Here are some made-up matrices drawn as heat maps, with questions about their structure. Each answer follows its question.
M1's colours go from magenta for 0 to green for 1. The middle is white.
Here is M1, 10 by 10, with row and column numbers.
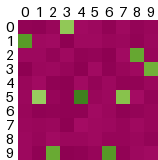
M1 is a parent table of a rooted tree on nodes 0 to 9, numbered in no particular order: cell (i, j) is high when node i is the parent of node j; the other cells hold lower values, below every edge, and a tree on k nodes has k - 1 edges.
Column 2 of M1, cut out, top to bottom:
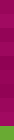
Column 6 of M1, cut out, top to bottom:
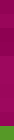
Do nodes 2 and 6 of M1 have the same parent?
yes
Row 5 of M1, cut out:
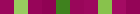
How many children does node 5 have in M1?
3
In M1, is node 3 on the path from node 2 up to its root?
yes
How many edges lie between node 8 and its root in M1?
6
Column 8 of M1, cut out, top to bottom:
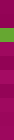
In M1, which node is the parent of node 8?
2
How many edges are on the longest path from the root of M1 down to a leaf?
6
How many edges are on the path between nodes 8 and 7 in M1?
7
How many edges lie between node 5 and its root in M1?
0
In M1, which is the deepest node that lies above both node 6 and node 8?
9
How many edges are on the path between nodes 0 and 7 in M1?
3
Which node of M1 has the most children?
5
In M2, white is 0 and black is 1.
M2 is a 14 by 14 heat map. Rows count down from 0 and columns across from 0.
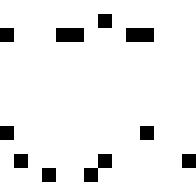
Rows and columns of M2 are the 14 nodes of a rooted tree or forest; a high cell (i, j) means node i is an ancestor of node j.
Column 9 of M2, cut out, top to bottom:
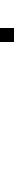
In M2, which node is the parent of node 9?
2
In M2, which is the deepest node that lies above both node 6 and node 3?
12
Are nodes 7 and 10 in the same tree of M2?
no
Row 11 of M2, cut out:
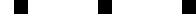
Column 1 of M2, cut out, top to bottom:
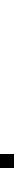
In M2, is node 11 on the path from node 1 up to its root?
yes
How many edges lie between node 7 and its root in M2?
2
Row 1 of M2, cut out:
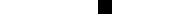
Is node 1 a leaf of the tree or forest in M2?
no
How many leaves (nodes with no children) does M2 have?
9
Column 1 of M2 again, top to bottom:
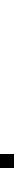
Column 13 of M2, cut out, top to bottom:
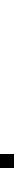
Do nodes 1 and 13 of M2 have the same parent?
yes
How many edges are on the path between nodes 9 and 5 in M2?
2
